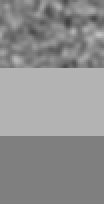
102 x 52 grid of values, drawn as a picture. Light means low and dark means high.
The table splits into 3 rows of 1 panel. Panel 1,1: middling, blotchy. Panel 2,1: low, flat. Panel 3,1: middling, flat.
